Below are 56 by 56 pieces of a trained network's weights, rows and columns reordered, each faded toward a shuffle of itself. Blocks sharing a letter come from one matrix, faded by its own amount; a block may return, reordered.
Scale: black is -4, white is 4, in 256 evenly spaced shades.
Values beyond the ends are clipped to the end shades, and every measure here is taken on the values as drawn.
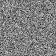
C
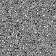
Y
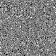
Y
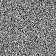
C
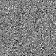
Y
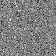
Y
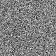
C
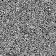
C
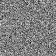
C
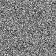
C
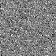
Y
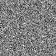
C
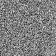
C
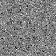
Y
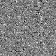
Y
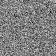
C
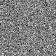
C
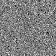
Y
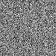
C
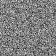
C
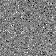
Y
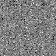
Y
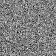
C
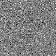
Y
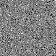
Y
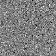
Y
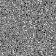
Y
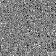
Y
